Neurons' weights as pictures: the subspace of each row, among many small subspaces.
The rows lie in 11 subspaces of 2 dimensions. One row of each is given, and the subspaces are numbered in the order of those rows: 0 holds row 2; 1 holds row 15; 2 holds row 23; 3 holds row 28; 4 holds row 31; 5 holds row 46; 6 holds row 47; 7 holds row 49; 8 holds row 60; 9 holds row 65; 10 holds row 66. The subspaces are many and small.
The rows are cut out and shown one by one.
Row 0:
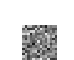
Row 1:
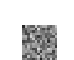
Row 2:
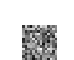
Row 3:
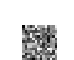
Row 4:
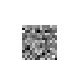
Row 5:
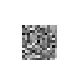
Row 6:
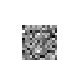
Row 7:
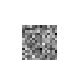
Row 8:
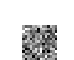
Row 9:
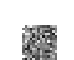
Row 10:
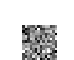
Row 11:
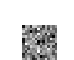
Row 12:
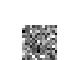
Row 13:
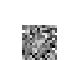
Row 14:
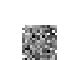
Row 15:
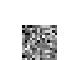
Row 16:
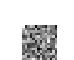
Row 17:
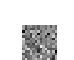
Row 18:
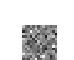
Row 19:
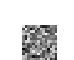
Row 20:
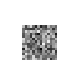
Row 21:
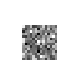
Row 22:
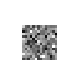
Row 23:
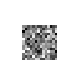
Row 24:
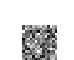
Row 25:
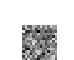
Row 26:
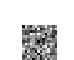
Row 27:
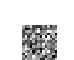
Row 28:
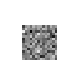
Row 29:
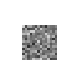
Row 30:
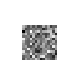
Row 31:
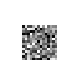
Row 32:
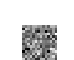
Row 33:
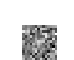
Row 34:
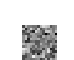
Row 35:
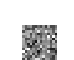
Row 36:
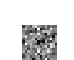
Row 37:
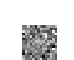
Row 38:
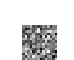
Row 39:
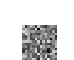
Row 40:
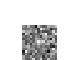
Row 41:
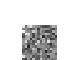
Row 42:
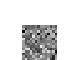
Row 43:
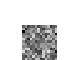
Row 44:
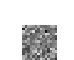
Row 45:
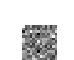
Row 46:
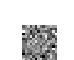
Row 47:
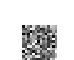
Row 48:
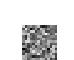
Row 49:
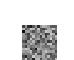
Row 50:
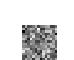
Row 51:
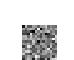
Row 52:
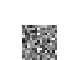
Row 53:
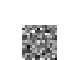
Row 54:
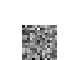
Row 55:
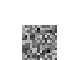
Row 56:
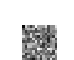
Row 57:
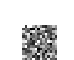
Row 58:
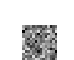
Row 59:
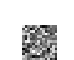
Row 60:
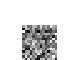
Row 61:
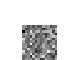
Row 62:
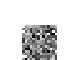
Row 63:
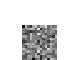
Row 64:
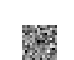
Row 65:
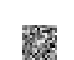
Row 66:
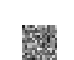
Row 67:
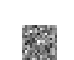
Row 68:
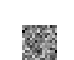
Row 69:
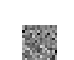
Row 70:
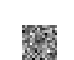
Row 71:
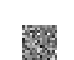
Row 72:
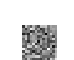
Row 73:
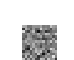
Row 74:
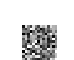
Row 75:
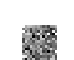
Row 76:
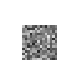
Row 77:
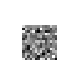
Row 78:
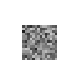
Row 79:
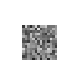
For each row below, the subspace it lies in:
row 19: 6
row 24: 2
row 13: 9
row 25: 8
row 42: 7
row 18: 5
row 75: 1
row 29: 4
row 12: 9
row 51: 8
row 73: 8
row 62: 1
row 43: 2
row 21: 9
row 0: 4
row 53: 8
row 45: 3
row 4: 8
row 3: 10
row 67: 5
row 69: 7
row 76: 4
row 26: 3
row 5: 6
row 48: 6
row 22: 5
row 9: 1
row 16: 10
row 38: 10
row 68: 2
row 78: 7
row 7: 0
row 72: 6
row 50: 2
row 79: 0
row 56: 10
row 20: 0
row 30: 3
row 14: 1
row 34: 6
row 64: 5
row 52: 1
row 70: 3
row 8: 0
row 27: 10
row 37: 5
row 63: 2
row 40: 5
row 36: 9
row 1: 10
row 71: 7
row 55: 10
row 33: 9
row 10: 0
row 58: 2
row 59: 6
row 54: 2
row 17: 7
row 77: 8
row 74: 6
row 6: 3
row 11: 9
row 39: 0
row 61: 3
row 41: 1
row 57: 7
